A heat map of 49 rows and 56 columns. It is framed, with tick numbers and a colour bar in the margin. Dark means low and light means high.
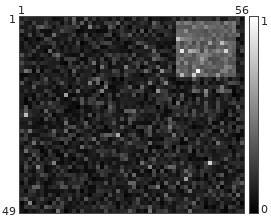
No regular stripes run through it. The top right is the ninth with the highest average. The values are skewed, with a long tail toward high values. In the top right lies a patch that is higher than the rest.
